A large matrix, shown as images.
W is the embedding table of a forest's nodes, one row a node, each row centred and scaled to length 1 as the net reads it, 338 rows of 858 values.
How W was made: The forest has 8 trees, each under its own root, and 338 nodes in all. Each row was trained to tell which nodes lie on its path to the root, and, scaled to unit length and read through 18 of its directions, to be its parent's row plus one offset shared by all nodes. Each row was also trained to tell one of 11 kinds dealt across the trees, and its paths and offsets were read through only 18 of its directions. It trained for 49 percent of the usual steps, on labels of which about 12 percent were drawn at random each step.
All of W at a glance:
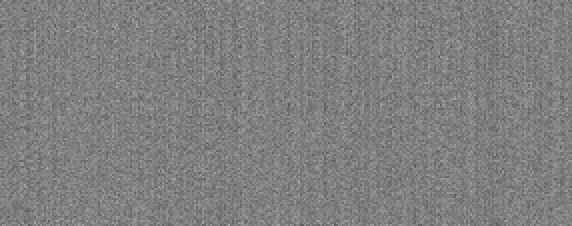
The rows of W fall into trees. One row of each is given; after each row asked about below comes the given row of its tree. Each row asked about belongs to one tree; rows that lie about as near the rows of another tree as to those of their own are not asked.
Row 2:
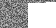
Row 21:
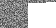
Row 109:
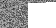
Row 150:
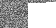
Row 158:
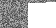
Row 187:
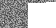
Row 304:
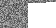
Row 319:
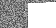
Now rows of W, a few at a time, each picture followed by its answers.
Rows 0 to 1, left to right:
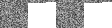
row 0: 150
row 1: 109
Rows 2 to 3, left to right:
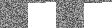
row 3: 21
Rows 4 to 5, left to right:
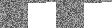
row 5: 187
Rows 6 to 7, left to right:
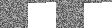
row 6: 21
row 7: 158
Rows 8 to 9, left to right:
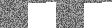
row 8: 109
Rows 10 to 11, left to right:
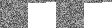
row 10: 109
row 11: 150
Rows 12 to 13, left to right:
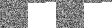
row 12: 109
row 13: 150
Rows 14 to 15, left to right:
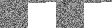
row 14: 109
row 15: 319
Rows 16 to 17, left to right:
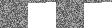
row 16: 304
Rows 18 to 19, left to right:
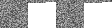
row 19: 21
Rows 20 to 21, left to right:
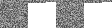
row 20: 304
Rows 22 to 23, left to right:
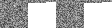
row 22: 158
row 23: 304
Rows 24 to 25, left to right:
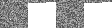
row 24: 109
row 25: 2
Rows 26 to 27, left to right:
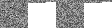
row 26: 150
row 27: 2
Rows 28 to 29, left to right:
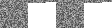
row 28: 304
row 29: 187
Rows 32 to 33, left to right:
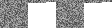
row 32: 187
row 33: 21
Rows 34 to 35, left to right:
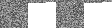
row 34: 158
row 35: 150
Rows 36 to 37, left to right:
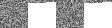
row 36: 2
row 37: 109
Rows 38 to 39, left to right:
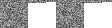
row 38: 2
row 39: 2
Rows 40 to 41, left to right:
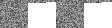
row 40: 21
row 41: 158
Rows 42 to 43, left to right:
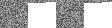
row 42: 187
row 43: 304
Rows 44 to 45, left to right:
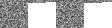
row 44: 304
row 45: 21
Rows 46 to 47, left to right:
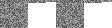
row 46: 21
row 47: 2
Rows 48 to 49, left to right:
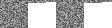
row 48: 2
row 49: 109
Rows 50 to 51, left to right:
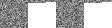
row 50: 158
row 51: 158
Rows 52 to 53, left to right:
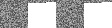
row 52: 21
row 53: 158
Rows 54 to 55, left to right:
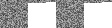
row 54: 187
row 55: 187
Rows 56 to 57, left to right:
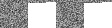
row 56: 2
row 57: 2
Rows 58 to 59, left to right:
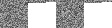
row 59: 109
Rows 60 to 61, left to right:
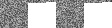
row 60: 187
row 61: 21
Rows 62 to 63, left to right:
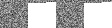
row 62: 304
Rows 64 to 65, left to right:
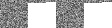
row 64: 187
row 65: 304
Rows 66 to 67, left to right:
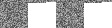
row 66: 2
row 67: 158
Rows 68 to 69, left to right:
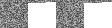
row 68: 319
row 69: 187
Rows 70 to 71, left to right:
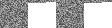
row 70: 187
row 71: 158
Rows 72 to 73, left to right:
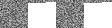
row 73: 187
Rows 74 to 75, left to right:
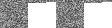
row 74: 2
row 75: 158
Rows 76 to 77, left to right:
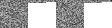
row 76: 2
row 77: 2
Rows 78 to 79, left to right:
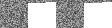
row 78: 158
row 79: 21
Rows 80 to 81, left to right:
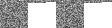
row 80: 304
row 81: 21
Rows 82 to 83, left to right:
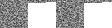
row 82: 21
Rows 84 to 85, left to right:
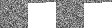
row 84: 187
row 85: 2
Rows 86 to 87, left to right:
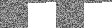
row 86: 109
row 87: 2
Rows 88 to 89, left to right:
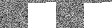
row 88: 304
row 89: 150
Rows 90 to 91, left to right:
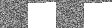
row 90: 2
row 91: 2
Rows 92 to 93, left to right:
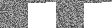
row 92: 150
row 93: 158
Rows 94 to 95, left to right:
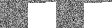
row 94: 158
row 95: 304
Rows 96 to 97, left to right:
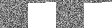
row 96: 158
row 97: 109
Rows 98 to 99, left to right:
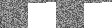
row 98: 109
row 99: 2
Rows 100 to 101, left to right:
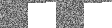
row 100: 158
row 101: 150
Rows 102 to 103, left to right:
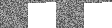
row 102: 2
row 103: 158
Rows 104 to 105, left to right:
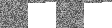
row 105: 150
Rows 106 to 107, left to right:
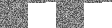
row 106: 187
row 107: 109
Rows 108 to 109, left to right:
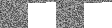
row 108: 21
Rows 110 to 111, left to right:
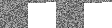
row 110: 304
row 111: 158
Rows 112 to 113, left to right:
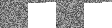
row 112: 109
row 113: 2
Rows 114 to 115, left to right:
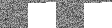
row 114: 158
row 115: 2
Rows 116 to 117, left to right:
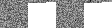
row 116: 109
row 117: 158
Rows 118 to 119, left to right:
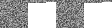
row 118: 158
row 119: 158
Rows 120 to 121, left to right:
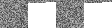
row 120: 2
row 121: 109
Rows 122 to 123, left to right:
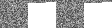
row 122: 187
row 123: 158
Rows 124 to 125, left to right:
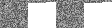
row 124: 304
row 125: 109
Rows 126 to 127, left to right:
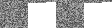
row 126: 109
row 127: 21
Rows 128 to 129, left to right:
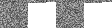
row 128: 2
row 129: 21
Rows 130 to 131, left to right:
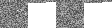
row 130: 187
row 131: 150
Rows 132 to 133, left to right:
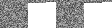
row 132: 304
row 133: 150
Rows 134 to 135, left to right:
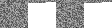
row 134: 319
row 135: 109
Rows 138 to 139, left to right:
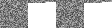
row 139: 158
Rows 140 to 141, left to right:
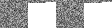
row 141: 158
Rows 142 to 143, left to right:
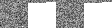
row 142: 2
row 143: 319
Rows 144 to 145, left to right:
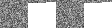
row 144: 304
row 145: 158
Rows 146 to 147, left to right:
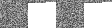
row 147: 2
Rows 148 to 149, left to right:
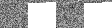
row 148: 187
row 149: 150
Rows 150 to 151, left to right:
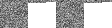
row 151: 150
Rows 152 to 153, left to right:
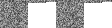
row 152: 150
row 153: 2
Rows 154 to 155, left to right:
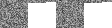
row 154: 109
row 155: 158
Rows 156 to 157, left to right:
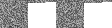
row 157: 158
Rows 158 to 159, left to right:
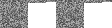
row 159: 158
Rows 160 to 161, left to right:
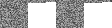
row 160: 150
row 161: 21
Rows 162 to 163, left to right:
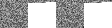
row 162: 21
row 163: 158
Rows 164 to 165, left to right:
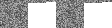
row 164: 2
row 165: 21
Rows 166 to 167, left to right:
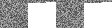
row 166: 2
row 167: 109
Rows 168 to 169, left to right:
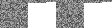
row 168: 109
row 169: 187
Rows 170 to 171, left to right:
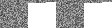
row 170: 187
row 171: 2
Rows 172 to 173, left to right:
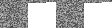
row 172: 21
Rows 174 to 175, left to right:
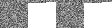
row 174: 150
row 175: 150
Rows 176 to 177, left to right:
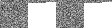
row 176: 150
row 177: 2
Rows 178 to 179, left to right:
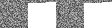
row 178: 158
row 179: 304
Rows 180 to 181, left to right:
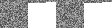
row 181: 304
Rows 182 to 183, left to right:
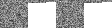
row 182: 109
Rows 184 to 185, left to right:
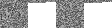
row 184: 109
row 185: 21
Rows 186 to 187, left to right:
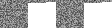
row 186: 319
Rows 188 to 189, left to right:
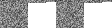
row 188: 2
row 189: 2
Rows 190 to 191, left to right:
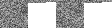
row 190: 150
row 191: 150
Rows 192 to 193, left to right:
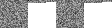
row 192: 21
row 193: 158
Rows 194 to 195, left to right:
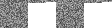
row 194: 2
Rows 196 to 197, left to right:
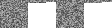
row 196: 2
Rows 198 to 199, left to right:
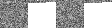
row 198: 109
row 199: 21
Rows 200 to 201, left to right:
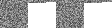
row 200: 109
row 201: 21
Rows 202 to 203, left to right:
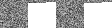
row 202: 21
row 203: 150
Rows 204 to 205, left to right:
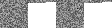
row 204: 158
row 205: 109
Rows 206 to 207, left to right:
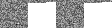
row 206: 109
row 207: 109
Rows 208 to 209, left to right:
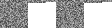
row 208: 158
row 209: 150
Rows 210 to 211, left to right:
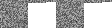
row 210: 21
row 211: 304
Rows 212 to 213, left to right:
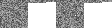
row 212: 109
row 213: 2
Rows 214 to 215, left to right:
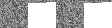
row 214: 304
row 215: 187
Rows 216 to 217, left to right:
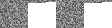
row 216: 158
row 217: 150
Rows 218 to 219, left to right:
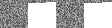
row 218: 21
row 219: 304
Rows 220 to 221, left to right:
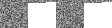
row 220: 158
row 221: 2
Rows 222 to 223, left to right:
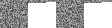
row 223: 158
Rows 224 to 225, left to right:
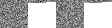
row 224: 187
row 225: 109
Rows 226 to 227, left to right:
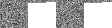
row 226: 109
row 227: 304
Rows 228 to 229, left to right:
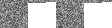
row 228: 150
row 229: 304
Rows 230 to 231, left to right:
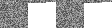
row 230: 150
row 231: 158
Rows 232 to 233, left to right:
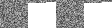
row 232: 304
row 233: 158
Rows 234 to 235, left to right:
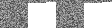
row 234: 2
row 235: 21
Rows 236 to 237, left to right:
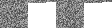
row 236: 187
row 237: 21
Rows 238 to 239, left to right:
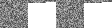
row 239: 304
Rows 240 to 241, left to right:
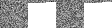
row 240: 187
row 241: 109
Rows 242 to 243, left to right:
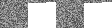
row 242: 109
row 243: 21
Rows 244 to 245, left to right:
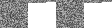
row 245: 150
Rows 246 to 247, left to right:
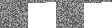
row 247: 21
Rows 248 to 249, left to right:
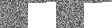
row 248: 2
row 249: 109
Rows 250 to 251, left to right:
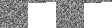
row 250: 109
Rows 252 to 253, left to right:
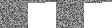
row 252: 158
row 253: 109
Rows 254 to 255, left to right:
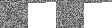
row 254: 2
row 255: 21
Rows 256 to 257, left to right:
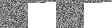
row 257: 187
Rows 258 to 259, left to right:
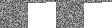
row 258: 158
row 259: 150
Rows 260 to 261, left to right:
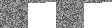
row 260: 158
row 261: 109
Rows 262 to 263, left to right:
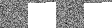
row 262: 304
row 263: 150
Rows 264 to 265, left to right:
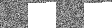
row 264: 2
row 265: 109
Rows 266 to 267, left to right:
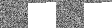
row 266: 21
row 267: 304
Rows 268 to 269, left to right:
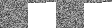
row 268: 304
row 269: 304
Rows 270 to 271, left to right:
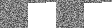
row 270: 21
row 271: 158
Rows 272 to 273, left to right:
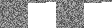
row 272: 150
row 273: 158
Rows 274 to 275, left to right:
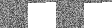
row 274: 21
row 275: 21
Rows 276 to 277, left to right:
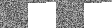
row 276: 2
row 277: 158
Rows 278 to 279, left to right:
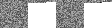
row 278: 109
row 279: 304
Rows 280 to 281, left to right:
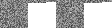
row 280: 21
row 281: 187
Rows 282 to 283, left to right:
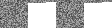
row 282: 187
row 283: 319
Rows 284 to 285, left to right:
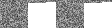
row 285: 2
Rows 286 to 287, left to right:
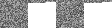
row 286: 158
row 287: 150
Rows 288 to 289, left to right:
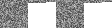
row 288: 150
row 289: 187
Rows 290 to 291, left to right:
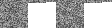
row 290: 21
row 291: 2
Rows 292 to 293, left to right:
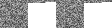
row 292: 158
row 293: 21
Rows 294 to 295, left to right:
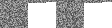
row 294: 21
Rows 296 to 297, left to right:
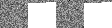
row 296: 187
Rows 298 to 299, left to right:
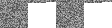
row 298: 304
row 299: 150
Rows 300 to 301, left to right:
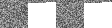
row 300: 109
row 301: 2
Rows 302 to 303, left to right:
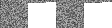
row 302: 187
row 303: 2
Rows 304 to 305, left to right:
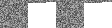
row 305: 109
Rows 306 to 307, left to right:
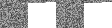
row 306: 109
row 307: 21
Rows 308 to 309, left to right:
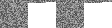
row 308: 187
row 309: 109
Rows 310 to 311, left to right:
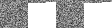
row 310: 158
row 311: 187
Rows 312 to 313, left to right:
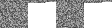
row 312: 158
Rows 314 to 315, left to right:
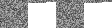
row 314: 109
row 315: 319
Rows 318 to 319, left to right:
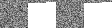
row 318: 158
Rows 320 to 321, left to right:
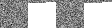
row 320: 2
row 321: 21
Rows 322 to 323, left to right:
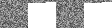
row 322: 158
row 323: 109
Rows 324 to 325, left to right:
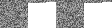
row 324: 109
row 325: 2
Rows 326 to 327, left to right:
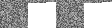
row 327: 304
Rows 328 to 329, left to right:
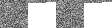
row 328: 150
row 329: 21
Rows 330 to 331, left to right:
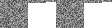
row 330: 158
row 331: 2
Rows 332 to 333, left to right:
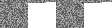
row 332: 187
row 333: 2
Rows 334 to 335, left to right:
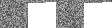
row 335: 21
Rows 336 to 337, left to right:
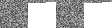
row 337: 150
